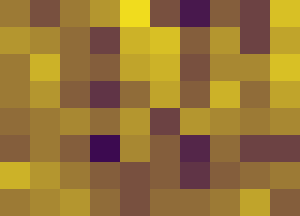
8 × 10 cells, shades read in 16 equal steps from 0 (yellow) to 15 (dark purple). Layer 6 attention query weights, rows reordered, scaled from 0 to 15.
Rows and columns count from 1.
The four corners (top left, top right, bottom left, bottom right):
7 2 7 9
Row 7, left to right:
3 5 7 9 10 9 12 9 8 7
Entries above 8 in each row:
5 3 2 3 1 7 5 2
